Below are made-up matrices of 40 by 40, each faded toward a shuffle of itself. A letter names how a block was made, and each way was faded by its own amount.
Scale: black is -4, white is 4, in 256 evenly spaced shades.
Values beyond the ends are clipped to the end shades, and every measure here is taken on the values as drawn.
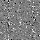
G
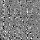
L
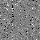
G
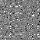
L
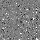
G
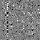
L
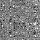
L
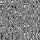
L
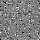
G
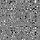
L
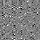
L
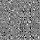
L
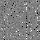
G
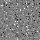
G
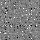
G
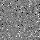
G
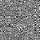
L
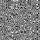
L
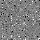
G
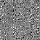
L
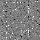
G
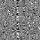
L
